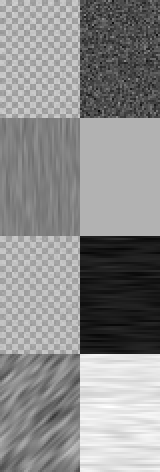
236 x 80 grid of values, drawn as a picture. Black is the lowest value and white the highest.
The table splits into 4 rows of 2 panels. Panel 1,1: high, checkered. Panel 1,2: low, fine-grained. Panel 2,1: middling, streaked downward, faint in contrast. Panel 2,2: high, flat. Panel 3,1: high, checkered. Panel 3,2: very low, streaked across, faint in contrast. Panel 4,1: middling, slanting up to the right. Panel 4,2: very high, streaked across, faint in contrast.
